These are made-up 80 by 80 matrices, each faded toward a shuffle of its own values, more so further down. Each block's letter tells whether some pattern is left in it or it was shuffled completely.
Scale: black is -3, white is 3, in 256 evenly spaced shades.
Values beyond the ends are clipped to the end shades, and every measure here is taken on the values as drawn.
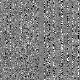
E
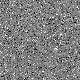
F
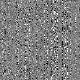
E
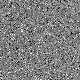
F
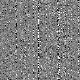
E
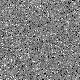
F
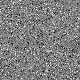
F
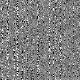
E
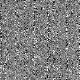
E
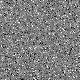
F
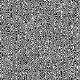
E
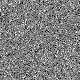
F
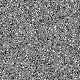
F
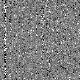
E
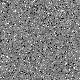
F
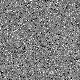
F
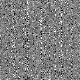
E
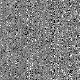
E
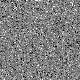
F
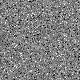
F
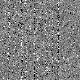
E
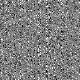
E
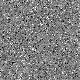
F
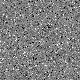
F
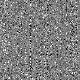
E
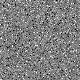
F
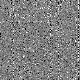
E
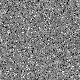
F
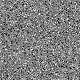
F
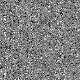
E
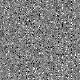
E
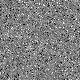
F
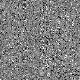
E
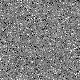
F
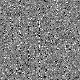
E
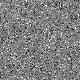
F
